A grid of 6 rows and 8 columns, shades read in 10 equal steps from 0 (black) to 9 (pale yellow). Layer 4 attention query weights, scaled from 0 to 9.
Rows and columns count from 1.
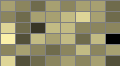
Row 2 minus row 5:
0 -2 1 2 2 1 1 -2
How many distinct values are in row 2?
5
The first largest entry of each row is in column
1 6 1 1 6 1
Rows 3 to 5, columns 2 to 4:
4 2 7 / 3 7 6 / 6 5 4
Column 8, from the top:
4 4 5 0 6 3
